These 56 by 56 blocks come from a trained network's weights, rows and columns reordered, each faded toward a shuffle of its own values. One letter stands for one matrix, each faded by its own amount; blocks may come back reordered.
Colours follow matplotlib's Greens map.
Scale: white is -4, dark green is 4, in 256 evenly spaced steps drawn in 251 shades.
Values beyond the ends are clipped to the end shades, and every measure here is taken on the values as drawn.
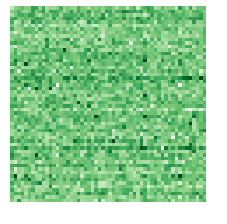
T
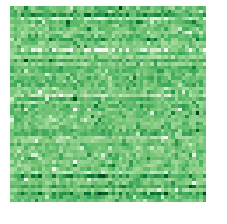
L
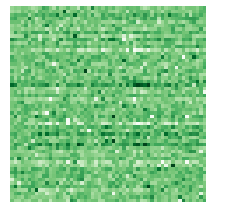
T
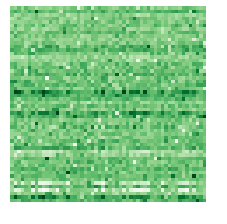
L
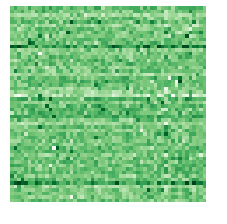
L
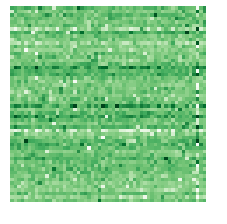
L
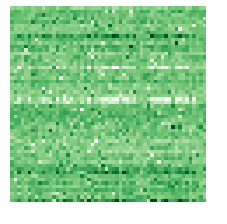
L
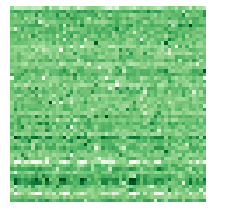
L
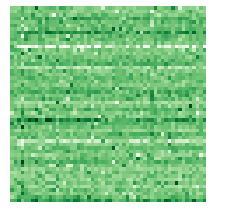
L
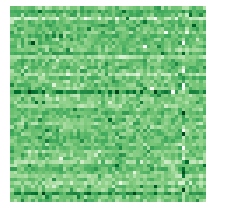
L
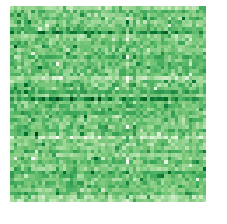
L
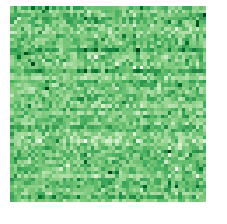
T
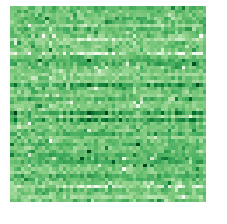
L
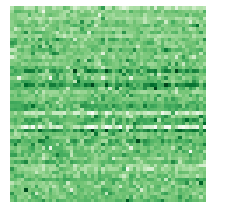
L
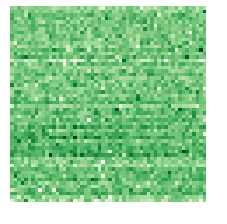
T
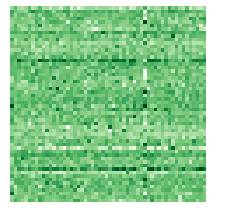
L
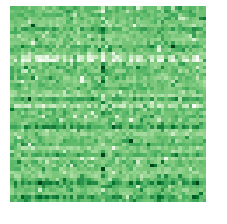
L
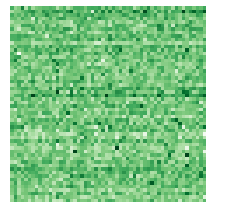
T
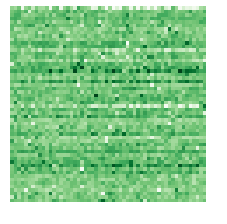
L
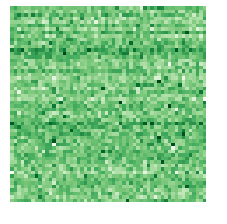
T
